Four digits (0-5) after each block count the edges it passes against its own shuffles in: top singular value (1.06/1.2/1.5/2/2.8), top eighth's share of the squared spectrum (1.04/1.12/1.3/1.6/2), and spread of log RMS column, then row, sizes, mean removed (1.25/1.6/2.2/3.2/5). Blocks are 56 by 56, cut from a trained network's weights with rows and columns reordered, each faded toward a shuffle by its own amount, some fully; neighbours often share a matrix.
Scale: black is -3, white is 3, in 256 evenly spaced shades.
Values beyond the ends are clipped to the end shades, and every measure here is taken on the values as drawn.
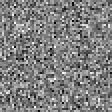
2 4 2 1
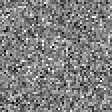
0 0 0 0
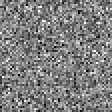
1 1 0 0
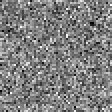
0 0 0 0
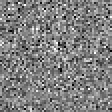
3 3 1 2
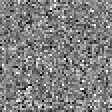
2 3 1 1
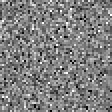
1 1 0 0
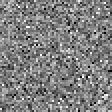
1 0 0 0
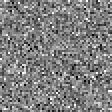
0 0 0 0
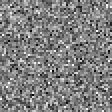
0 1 0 0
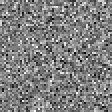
1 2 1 0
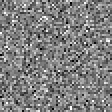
0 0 0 0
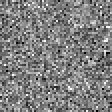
1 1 0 0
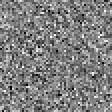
2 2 0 0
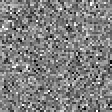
0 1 0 0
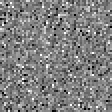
0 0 0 0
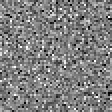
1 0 0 0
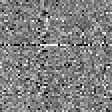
3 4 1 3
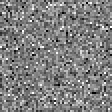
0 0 0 0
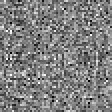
3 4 1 1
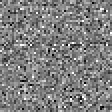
2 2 1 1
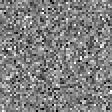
1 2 0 0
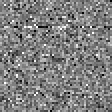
3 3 0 1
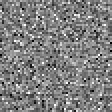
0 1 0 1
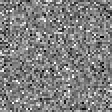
1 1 0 0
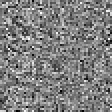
3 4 2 1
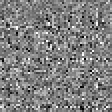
3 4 2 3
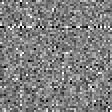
3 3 1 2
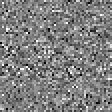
2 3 1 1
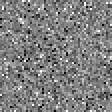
0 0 0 0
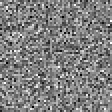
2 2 0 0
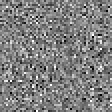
3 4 2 2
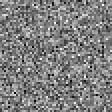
1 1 0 0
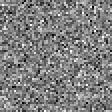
1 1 0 0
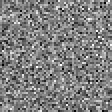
1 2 0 0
